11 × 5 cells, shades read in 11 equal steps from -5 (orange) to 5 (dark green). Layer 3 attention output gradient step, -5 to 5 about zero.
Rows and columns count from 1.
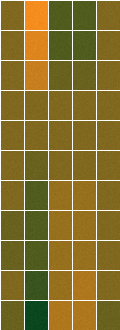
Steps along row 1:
down up same down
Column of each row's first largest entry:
3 3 3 1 1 2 2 2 2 2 2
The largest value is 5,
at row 11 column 2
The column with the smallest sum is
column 4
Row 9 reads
1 2 -1 -1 0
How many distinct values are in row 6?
2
